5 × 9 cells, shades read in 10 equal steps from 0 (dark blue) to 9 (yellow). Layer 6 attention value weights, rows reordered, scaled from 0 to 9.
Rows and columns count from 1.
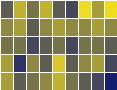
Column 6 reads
2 5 2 3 4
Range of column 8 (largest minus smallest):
4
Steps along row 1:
up down up down down up down up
